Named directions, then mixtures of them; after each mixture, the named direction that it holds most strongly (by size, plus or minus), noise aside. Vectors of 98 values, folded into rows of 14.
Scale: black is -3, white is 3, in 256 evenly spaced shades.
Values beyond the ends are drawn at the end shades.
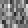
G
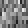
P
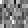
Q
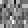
Q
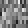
P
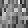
P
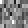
Q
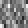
G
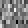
G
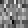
Q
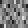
Q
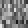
G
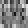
G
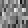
P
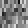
P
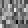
G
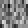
G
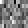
Q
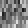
P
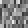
Q
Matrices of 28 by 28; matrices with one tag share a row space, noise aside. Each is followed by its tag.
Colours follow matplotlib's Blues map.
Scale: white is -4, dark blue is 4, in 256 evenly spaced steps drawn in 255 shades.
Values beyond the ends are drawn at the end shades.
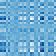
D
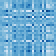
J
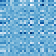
D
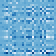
J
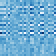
D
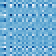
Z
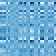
D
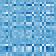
J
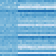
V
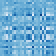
J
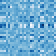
D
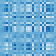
J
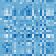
J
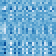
Z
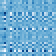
Z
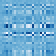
J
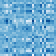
J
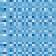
Z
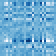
J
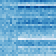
V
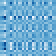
Z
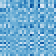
D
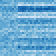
V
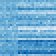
V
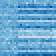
V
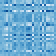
J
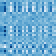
Z
